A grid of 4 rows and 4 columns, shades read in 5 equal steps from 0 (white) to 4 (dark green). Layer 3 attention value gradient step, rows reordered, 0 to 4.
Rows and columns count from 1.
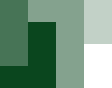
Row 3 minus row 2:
0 0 0 -1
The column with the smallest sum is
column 4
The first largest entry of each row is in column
1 2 2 1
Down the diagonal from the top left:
3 4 2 0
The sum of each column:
13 14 8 2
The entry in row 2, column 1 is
3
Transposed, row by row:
3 3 3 4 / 2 4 4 4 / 2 2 2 2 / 1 1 0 0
